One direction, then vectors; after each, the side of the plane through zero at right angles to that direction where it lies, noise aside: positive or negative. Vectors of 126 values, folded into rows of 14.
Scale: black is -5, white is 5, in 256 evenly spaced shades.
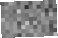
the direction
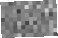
negative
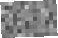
negative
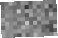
positive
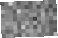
positive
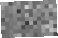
negative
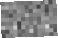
positive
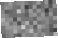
positive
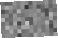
positive
